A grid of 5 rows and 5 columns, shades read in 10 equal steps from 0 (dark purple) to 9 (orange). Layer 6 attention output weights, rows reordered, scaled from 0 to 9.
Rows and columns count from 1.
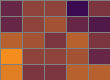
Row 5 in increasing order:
3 3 6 6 8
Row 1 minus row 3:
-4 -1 1 -6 0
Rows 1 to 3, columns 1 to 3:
2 4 4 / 2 4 5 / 6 5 3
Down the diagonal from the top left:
2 4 3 5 6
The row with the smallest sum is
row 1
